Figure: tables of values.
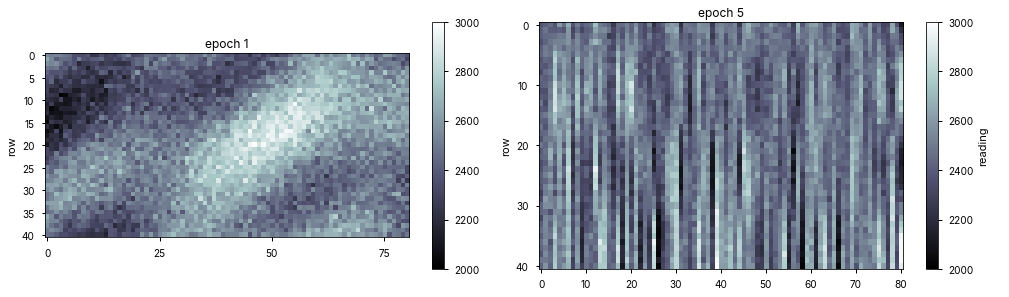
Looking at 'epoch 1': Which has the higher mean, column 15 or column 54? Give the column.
54
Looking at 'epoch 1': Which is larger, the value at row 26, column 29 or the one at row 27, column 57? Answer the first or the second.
the first
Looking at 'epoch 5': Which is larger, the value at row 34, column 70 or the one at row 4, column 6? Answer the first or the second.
the second
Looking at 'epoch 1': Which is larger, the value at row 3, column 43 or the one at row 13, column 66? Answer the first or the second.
the second
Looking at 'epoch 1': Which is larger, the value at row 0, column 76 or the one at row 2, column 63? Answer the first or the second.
the second
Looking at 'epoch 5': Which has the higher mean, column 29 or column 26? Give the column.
29
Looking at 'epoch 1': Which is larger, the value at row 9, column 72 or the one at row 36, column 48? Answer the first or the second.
the first
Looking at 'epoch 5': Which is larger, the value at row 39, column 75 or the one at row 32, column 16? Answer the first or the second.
the first
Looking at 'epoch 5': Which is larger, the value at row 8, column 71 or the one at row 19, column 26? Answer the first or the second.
the first
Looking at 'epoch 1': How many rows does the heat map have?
41
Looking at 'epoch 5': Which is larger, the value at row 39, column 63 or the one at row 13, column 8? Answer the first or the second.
the first
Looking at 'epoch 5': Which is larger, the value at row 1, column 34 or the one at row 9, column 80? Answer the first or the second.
the second
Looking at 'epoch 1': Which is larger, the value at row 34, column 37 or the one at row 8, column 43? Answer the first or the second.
the first
